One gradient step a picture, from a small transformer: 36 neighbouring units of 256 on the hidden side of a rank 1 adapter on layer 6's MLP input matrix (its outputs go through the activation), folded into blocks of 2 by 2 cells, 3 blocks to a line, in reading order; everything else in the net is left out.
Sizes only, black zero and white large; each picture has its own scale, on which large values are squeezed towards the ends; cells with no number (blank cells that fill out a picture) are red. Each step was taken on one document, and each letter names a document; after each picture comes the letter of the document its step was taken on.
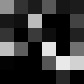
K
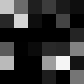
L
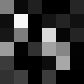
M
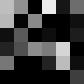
L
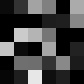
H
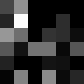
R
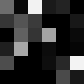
K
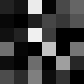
H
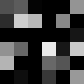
L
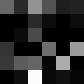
H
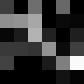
K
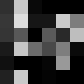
R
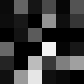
H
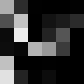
M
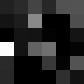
K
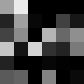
R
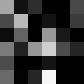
M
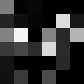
R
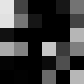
L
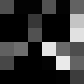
K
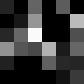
K
